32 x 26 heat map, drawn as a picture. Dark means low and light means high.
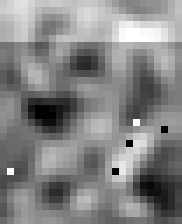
A horizontal seam about 20% of the way down splits the table, and the top part is higher. Overall the values sit about 50% of the way up the scale. The texture is blotchy. The top right is the ninth with the highest average. Five lone cells stand out: two far higher and three far lower than their neighbours. The values follow a bell shape.
